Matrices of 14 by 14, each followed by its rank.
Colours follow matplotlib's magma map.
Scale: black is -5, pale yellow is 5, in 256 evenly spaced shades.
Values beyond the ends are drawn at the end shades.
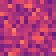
full rank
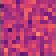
full rank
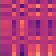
one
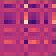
one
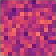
full rank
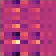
one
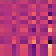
one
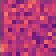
full rank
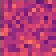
full rank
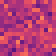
full rank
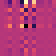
one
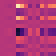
one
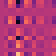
one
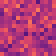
full rank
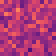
full rank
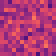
full rank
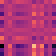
one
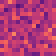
full rank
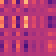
one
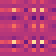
one
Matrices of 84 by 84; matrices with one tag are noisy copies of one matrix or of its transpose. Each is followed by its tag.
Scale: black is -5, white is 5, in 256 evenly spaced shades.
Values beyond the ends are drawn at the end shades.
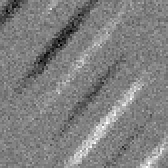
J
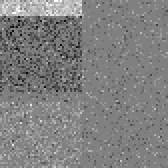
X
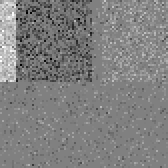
X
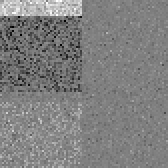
X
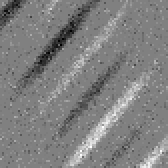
J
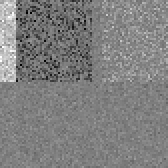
X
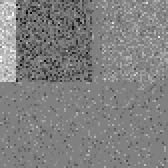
X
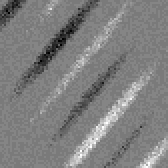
J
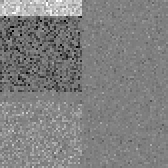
X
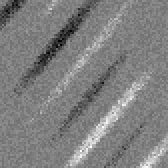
J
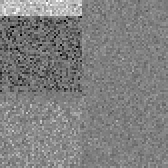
X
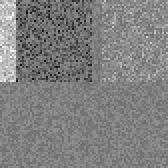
X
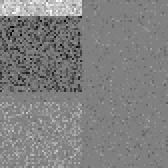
X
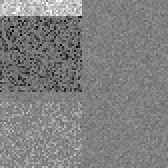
X
